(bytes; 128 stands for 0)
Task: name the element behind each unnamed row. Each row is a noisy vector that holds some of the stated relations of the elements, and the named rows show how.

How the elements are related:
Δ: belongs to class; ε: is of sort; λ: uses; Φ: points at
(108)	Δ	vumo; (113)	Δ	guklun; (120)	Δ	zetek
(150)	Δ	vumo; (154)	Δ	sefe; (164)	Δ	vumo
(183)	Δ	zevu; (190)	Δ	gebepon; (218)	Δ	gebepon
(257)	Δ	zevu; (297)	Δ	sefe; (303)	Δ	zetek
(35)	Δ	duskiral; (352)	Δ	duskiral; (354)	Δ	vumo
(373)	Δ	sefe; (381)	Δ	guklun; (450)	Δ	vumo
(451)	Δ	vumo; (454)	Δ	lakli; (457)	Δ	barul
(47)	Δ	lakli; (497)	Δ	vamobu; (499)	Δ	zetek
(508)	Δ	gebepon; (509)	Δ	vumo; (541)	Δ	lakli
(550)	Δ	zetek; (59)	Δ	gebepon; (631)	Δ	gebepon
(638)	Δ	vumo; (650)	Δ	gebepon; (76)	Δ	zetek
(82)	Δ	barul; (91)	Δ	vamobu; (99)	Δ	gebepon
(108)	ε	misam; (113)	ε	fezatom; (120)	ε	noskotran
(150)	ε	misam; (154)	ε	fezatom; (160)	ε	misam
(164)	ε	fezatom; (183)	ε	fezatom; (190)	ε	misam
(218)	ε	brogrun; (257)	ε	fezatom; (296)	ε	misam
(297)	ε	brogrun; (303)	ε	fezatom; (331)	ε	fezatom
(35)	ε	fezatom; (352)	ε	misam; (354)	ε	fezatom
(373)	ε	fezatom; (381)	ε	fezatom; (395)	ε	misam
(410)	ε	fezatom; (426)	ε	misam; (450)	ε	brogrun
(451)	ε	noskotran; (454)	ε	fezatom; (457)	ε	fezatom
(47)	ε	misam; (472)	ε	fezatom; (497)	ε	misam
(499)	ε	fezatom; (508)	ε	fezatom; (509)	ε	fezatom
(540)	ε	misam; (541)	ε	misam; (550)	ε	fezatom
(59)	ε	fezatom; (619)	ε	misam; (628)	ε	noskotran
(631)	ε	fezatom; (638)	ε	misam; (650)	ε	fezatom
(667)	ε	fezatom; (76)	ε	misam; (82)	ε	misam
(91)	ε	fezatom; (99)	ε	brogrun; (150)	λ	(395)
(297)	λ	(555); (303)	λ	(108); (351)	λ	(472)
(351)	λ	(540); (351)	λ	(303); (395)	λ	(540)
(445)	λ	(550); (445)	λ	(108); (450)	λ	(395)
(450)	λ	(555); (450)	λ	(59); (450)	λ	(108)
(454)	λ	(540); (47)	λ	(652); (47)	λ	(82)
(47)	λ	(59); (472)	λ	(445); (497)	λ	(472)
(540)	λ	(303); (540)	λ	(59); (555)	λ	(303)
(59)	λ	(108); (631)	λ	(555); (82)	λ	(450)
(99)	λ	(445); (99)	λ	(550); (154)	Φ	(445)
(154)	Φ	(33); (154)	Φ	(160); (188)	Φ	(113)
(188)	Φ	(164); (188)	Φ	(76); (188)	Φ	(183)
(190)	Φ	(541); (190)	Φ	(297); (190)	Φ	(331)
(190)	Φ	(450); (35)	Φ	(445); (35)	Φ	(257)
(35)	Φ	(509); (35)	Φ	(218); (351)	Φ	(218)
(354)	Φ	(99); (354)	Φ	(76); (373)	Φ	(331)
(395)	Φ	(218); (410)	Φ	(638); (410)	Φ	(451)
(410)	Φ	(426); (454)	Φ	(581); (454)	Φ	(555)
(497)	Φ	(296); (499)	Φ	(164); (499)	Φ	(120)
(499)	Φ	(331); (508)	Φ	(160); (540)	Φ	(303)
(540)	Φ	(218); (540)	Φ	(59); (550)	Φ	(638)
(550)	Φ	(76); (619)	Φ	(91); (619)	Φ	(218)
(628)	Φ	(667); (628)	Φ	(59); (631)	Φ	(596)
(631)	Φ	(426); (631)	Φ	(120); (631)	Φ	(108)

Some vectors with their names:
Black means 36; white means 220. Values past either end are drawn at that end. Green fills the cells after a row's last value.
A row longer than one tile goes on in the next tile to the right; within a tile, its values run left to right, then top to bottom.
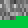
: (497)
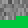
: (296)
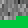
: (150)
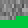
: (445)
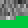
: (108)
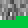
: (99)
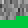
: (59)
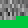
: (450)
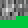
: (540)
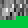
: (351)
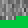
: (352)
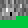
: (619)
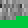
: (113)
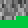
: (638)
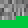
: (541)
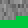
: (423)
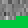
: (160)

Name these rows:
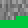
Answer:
(667)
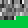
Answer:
(550)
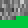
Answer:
(120)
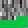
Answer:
(354)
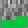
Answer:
(454)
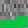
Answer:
(555)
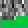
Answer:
(76)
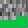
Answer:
(47)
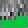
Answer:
(35)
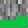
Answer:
(91)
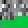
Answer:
(373)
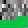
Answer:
(331)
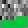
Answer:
(499)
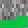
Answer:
(154)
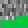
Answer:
(82)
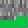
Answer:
(410)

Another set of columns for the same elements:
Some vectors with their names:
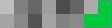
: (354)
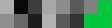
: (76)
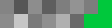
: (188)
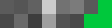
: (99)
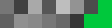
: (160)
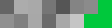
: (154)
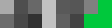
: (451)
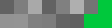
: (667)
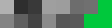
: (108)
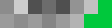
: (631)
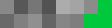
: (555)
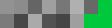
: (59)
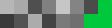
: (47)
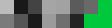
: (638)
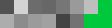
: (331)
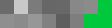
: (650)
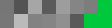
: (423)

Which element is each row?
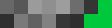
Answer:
(218)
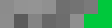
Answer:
(509)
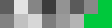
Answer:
(190)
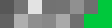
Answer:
(628)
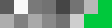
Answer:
(373)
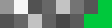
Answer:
(541)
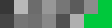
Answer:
(297)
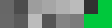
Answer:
(445)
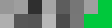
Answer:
(164)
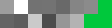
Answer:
(454)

